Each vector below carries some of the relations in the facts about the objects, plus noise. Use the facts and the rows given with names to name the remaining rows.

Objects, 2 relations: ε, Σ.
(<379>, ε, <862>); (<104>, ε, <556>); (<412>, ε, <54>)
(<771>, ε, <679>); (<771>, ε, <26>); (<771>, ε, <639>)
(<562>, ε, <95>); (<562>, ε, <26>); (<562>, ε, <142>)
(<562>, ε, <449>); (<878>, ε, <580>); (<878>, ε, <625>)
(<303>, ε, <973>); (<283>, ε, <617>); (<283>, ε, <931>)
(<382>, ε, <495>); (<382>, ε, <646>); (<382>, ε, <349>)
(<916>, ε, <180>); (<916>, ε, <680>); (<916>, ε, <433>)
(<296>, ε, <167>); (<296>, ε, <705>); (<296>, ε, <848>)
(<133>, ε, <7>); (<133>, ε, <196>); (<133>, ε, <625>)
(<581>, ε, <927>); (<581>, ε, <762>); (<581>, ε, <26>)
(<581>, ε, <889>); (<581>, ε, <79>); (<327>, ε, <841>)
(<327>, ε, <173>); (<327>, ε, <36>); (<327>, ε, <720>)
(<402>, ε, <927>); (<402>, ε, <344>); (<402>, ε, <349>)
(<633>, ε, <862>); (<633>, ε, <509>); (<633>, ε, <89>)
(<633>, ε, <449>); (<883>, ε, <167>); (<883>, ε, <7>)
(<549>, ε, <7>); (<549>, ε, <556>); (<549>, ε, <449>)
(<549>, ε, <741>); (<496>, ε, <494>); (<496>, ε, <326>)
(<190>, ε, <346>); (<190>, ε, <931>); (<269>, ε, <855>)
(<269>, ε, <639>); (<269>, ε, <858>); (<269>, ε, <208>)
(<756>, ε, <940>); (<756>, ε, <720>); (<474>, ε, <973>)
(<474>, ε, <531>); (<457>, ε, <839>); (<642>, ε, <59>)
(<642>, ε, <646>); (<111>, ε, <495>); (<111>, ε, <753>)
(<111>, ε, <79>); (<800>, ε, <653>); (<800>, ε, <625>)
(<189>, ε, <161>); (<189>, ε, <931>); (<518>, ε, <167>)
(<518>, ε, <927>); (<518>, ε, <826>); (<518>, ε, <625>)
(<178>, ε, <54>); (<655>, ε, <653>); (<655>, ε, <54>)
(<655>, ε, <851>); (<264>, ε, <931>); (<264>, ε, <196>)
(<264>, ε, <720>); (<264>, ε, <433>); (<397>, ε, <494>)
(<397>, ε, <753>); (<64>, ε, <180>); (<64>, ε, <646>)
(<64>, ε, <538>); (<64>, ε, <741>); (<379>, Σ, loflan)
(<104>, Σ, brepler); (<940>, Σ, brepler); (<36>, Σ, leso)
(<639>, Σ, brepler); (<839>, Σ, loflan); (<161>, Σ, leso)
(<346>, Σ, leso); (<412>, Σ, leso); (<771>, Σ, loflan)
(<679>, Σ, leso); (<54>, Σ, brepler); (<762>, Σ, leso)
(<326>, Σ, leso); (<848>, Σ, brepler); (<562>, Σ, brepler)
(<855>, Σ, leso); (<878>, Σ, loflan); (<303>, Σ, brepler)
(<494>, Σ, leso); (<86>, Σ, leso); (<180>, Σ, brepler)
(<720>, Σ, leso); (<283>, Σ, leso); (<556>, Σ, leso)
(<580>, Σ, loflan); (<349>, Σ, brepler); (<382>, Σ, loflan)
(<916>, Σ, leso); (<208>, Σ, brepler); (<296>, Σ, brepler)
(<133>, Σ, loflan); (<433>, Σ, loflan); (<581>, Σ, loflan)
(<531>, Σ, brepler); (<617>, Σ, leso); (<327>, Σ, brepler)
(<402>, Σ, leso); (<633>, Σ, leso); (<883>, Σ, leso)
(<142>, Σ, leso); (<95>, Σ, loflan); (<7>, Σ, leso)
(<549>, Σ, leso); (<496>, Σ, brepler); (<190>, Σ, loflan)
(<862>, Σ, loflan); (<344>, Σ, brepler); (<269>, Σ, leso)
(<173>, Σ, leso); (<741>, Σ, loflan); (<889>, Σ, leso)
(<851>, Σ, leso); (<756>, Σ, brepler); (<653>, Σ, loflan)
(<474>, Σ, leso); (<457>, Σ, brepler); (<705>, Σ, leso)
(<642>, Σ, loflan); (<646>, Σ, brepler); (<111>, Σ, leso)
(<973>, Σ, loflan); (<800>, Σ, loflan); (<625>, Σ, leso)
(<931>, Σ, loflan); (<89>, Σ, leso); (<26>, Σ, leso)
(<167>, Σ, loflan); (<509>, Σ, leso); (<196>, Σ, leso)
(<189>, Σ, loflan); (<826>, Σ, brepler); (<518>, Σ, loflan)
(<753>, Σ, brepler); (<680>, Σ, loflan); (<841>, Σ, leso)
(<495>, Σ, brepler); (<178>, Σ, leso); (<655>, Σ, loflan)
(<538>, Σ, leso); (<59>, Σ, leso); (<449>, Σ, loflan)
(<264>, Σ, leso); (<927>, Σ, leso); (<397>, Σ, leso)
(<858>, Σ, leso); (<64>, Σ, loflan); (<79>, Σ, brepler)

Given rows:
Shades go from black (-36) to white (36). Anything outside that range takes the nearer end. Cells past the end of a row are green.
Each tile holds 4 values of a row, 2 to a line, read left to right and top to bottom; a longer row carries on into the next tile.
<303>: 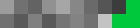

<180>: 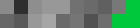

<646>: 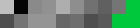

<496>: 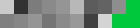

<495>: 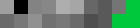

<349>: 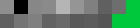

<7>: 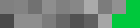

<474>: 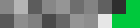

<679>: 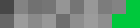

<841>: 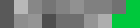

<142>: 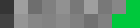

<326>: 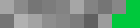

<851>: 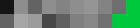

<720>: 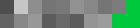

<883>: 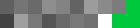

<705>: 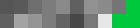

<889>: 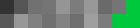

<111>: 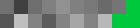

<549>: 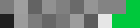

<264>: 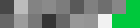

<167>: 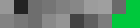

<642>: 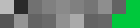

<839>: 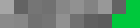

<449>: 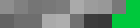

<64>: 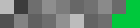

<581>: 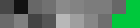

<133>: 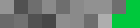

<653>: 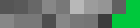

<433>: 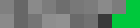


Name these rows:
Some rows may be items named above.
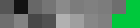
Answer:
<581>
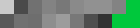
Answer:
<741>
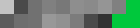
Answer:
<741>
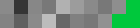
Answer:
<639>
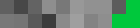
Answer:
<800>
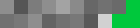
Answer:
<457>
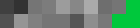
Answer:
<927>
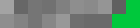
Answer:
<839>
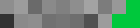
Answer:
<556>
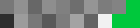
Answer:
<549>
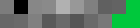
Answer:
<344>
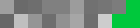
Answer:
<397>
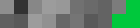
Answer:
<180>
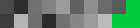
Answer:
<402>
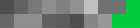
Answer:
<625>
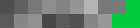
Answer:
<625>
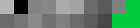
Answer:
<495>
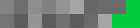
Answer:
<940>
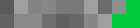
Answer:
<196>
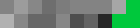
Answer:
<931>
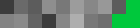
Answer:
<655>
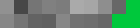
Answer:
<580>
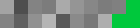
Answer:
<208>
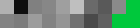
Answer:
<753>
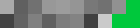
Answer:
<104>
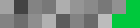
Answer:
<208>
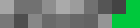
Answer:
<531>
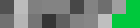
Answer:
<283>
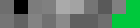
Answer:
<79>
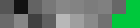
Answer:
<581>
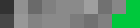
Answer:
<142>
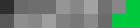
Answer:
<26>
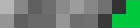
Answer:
<973>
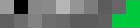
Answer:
<349>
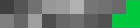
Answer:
<54>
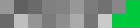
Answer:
<397>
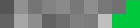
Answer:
<86>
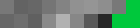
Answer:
<95>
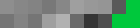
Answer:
<862>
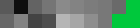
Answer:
<581>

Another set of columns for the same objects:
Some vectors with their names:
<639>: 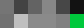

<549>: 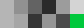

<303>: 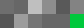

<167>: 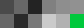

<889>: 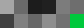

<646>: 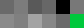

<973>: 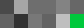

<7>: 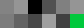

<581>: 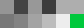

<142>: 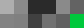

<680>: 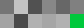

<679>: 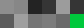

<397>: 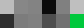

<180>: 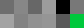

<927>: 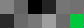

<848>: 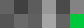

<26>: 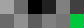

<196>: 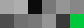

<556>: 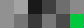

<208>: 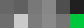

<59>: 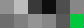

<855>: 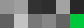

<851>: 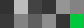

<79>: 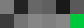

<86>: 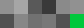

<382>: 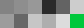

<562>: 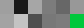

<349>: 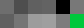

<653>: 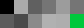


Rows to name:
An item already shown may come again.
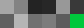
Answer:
<679>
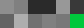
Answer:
<679>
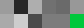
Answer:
<562>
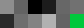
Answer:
<927>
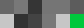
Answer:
<449>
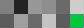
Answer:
<296>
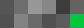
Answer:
<531>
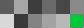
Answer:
<741>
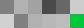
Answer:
<64>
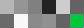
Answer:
<269>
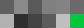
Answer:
<862>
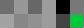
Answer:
<180>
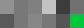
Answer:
<940>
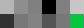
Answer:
<397>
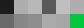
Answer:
<655>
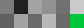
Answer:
<296>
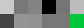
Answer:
<111>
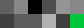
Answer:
<625>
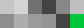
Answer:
<916>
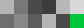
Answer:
<883>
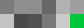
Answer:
<379>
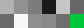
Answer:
<269>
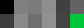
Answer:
<54>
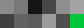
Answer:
<705>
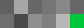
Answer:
<839>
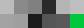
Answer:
<633>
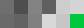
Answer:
<518>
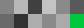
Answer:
<931>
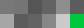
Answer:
<95>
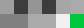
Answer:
<581>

